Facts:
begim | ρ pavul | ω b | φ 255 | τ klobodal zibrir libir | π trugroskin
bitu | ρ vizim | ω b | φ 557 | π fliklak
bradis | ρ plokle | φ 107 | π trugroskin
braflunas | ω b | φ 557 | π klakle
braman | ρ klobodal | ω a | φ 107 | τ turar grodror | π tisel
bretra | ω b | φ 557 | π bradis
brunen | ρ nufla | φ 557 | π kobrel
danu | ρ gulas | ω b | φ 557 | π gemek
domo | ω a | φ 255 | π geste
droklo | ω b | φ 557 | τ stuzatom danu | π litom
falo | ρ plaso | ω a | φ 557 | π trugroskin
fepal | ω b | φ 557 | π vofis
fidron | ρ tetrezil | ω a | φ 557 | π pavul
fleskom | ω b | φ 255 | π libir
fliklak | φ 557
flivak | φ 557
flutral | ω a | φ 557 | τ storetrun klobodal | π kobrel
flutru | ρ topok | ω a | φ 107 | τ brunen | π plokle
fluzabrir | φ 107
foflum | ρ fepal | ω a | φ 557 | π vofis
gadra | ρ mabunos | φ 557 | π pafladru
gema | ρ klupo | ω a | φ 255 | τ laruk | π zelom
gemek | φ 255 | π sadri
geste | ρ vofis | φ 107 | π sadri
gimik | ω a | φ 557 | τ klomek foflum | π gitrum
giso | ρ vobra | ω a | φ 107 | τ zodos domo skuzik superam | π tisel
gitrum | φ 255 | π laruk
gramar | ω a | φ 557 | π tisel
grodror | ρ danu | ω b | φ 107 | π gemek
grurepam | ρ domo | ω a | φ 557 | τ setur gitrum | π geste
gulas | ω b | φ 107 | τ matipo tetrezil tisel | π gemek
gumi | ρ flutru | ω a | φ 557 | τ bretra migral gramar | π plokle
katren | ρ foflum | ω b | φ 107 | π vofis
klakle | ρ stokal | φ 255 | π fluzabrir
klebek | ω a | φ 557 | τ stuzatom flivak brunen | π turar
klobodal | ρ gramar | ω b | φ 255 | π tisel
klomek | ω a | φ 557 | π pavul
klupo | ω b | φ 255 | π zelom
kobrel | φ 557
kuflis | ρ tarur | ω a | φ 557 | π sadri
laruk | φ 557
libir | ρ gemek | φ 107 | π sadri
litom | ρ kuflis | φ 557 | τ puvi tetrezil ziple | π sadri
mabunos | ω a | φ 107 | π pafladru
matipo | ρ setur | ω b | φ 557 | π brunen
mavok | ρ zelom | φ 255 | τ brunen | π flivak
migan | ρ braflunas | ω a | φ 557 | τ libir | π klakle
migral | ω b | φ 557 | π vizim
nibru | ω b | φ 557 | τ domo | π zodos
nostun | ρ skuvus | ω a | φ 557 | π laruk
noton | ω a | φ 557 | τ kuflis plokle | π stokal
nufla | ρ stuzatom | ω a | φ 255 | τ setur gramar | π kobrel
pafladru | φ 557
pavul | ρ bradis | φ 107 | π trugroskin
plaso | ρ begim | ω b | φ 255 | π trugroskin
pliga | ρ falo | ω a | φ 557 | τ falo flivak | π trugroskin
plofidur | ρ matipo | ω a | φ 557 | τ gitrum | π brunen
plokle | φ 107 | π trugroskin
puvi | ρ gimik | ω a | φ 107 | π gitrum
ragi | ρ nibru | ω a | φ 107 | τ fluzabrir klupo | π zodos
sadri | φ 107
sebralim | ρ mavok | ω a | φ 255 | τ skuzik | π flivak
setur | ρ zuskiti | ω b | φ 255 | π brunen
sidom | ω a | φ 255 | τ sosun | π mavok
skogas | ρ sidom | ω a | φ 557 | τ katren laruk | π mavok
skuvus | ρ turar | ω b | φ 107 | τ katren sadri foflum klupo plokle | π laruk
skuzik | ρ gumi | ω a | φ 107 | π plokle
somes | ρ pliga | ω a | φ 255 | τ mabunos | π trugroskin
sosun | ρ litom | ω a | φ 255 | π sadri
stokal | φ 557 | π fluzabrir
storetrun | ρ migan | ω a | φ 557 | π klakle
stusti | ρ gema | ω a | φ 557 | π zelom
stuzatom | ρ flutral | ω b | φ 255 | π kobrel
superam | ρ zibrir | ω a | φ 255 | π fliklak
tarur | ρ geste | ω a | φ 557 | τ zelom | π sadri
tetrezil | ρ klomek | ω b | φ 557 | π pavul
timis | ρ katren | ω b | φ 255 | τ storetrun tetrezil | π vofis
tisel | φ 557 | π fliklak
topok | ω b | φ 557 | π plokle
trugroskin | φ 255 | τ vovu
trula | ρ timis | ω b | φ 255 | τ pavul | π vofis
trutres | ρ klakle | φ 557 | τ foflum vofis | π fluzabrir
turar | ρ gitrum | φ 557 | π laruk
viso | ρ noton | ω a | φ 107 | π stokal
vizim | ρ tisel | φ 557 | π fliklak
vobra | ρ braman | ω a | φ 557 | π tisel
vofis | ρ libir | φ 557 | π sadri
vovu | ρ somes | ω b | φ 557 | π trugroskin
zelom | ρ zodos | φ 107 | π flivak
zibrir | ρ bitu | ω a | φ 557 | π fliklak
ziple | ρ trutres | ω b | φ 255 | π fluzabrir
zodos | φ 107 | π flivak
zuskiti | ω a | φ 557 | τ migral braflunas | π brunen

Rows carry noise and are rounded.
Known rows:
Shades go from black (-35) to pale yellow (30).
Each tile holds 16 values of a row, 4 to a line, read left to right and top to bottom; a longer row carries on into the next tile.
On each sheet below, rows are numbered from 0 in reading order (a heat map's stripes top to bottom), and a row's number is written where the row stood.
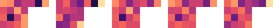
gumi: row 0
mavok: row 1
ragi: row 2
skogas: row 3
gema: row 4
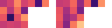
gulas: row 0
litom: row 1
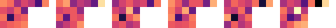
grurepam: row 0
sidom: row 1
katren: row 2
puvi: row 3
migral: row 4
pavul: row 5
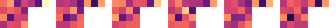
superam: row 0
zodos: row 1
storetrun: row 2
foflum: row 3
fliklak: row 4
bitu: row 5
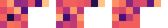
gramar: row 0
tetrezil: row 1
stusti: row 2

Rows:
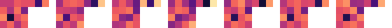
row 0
grodror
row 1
trula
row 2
tisel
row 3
gitrum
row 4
fepal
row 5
danu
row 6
zuskiti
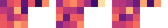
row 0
vofis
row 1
timis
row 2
fluzabrir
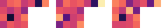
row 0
droklo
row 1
ziple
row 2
mabunos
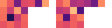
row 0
viso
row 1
kuflis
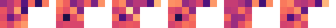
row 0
geste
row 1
braman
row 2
klomek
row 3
klebek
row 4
trutres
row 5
flutral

